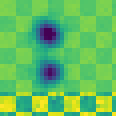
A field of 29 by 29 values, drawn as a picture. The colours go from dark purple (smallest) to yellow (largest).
Dips: two. Slope: none. Average level on the scale: 70%. Seam: horizontal, 80% of the way down, the top part calmer.
